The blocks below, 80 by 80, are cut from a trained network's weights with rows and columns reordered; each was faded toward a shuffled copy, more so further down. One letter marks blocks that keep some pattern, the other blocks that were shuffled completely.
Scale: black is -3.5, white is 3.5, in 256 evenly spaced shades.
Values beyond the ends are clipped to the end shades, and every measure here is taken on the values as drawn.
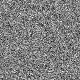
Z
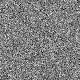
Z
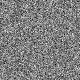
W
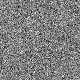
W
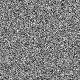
Z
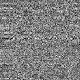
W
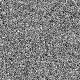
Z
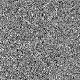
W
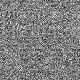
W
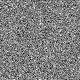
Z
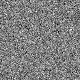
Z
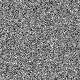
Z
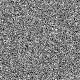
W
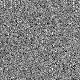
W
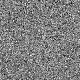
Z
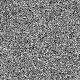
Z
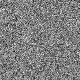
Z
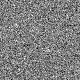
Z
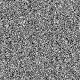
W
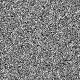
Z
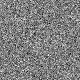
Z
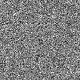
W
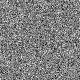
Z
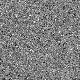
Z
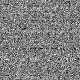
W
